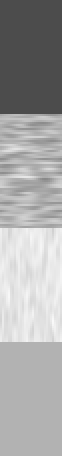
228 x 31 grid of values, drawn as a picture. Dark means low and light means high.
It is made of 4 by 1 panels. Panel 1,1: low, flat. Panel 2,1: high, streaked across. Panel 3,1: very high, streaked downward, faint in contrast. Panel 4,1: high, flat.
